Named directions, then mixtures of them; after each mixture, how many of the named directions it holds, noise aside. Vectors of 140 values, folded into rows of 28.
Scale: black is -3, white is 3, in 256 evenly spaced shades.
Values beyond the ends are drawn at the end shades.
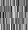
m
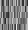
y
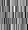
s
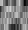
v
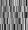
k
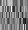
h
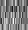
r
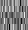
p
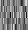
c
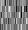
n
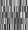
two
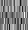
one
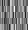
one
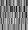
two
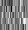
one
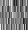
three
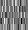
two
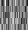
three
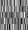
one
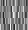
two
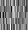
one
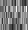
three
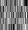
two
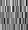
three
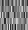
three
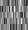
three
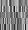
three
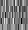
two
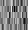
three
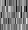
one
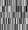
one
